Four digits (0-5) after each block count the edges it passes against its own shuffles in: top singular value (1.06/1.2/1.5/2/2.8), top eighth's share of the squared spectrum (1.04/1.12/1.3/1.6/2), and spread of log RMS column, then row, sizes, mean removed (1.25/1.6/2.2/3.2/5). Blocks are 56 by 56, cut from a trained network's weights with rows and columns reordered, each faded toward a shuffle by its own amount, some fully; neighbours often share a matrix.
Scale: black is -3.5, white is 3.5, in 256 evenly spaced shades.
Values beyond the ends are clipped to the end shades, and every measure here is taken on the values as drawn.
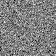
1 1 0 0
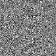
3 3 2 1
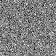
0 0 0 0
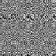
4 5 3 3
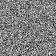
1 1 0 0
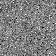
0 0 0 0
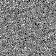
0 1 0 0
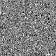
2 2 1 0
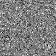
2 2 0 0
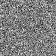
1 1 0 0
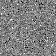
1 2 0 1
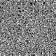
2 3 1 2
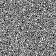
0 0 0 0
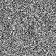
2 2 0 0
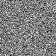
2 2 0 0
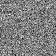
1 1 0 0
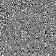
2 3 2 1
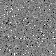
1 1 0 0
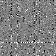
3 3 2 1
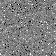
0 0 0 0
